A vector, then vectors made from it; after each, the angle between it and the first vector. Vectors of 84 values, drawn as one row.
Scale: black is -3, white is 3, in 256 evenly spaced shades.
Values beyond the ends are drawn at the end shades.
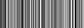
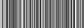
nearly opposite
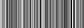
nearly opposite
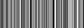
orthogonal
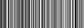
nearly parallel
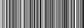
nearly opposite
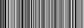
nearly parallel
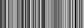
nearly parallel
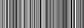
nearly opposite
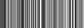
nearly parallel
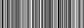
orthogonal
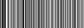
partly aligned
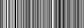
orthogonal
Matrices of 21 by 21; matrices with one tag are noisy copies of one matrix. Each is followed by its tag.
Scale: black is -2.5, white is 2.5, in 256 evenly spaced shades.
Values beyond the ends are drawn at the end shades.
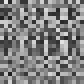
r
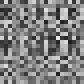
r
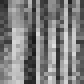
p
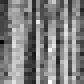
p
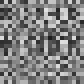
r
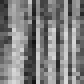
p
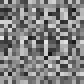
r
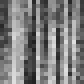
p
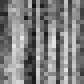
p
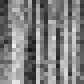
p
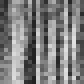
p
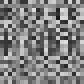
r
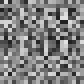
r
